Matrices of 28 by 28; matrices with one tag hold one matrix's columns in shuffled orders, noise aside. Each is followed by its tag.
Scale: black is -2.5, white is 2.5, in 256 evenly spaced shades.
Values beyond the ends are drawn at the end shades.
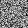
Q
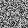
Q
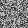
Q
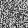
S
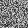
Q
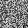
S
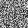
S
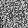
S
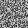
Q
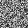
Q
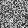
S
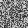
S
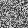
Q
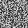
S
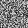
S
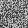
S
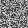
Q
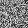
Q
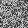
Q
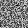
Q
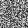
S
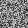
Q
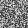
S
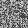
S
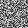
Q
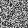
Q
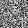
Q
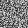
Q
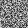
Q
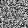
Q
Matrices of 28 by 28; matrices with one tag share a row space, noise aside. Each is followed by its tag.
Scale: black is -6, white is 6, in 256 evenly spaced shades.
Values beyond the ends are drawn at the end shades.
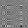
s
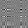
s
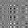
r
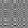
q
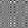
r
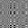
r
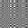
r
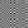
r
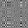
s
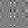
r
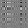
s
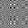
r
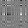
s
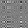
s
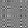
s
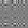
q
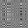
s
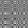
q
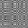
q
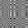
r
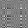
s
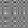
q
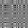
q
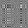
s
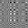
r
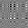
r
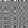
q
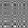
q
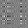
s
